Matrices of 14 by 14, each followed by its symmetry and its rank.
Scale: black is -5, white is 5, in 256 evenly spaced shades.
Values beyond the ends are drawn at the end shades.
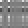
neither, rank one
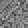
symmetric, full rank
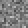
neither, full rank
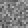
neither, full rank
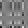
neither, rank one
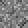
symmetric, full rank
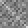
symmetric, full rank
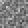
symmetric, full rank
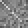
symmetric, full rank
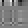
neither, rank one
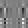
neither, rank one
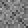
symmetric, full rank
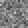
neither, full rank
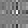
neither, rank one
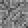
symmetric, full rank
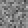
neither, full rank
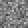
neither, full rank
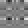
neither, rank one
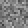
neither, full rank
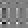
neither, rank one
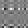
neither, rank one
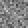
neither, full rank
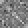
symmetric, full rank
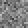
neither, full rank
